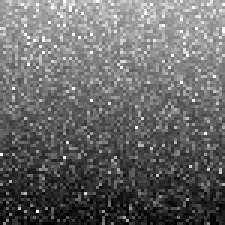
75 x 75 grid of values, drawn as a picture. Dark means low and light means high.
Average level on the scale: 40%. Slope: up to the top. Grain: fine. Odd rows or columns: none.
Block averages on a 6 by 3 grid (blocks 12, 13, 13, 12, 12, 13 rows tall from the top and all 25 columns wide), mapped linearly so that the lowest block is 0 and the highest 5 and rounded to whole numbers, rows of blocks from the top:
555 / 444 / 333 / 222 / 111 / 000
